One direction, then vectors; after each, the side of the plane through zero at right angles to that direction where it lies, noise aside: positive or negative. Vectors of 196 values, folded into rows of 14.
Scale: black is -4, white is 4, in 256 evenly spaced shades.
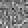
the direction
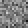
negative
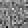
negative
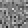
negative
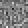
positive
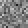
negative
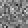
negative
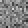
negative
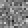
positive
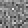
negative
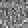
positive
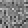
negative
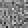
negative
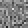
negative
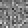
positive
